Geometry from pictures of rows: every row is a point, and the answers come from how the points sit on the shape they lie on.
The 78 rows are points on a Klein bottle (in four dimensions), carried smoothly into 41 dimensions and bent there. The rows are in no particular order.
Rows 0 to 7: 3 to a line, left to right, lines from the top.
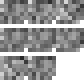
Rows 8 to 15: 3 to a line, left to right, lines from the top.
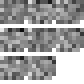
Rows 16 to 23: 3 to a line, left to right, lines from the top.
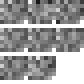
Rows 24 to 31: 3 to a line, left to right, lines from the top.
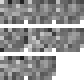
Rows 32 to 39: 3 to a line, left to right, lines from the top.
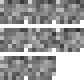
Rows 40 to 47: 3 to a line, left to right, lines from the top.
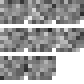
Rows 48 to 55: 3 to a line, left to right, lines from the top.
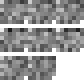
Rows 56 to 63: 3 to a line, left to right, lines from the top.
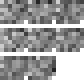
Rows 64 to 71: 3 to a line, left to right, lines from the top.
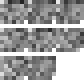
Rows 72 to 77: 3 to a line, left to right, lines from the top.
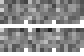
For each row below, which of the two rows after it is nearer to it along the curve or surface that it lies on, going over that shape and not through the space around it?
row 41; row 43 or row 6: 6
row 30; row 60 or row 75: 75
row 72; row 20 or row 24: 20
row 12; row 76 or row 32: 76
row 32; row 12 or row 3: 3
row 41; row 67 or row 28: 28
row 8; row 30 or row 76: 30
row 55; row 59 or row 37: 37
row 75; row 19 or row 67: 67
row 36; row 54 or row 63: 63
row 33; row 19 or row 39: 39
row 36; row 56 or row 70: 70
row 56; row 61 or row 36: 61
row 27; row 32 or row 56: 56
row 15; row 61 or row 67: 61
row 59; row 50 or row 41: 41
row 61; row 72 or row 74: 72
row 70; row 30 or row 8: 30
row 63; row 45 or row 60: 45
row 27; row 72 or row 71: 72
